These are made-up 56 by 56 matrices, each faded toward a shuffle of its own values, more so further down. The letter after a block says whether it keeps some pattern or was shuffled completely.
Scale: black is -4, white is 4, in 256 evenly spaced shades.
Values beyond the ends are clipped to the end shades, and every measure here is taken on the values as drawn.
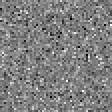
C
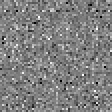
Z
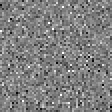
Z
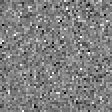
C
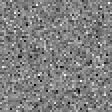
C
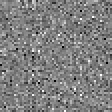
Z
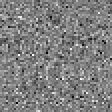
Z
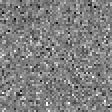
Z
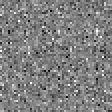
Z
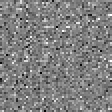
Z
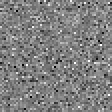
C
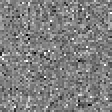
Z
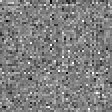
Z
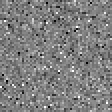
C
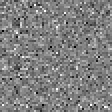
Z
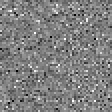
Z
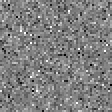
C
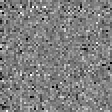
Z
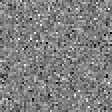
C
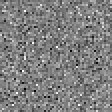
C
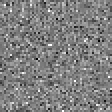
Z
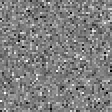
C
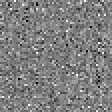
Z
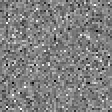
Z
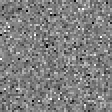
C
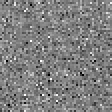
Z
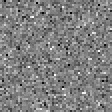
C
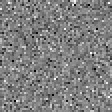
C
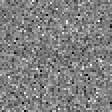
C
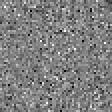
Z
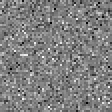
C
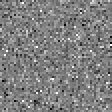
C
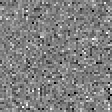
Z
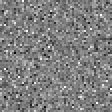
C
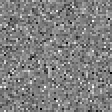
C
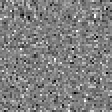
Z
